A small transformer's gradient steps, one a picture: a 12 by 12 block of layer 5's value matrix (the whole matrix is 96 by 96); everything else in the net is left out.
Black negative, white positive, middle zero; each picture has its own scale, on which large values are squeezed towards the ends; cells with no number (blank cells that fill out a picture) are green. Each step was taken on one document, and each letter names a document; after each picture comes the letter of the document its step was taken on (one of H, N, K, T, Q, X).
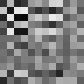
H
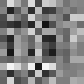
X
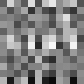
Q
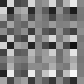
Q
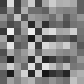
X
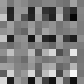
Q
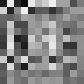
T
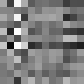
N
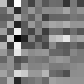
N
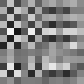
X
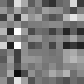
N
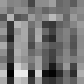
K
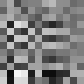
K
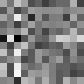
N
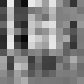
T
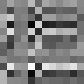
X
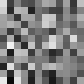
K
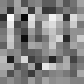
K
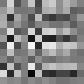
X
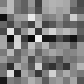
X
